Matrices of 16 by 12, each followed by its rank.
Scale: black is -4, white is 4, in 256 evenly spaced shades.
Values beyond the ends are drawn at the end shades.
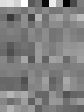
two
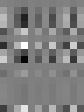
one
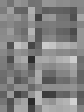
two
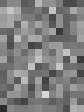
full rank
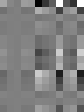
one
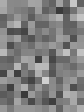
full rank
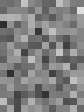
full rank
